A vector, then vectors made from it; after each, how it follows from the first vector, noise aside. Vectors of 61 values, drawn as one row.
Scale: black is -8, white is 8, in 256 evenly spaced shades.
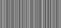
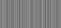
shrunk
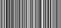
scaled up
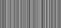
negated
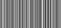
scaled up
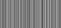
negated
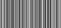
scaled up
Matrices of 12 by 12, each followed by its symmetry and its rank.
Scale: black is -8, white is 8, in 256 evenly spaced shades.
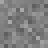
symmetric, full rank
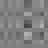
neither, rank one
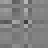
neither, rank one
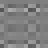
neither, rank one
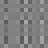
neither, rank one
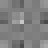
symmetric, rank one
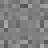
antisymmetric, rank two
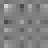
symmetric, rank one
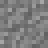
symmetric, full rank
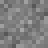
symmetric, full rank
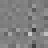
antisymmetric, rank two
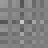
symmetric, rank one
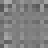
antisymmetric, rank two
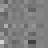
neither, rank two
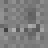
neither, rank two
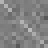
symmetric, full rank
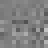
neither, rank two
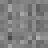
neither, rank two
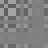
symmetric, rank one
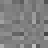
antisymmetric, rank two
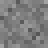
symmetric, full rank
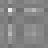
symmetric, rank one
